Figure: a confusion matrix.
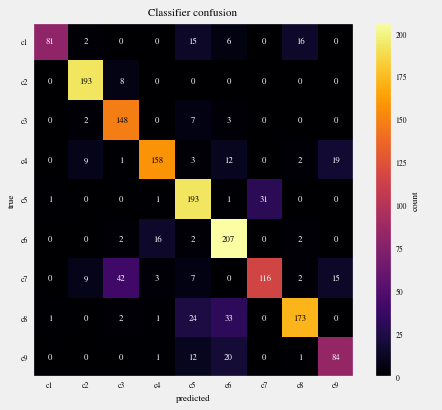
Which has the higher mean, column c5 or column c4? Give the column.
c5
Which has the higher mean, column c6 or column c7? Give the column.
c6
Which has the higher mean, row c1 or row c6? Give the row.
c6
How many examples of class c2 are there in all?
201
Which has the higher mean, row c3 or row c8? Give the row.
c8
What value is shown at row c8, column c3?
2
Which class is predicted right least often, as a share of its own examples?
c7
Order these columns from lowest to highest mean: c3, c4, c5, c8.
c4, c8, c3, c5
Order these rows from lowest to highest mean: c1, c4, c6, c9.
c9, c1, c4, c6
